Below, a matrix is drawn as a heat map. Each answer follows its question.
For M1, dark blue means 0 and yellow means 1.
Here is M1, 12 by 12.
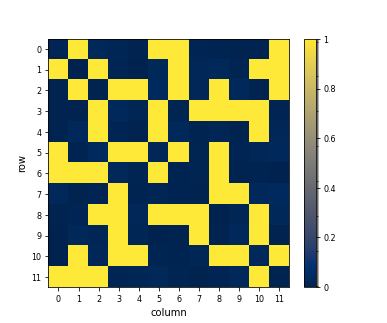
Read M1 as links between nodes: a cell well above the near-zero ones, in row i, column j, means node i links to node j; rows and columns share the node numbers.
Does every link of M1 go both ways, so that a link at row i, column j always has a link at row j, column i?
yes
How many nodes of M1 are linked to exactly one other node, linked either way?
0
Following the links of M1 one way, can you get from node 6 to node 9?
yes
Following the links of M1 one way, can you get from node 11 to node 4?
yes
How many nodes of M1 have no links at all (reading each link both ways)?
0
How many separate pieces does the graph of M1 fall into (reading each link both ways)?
1
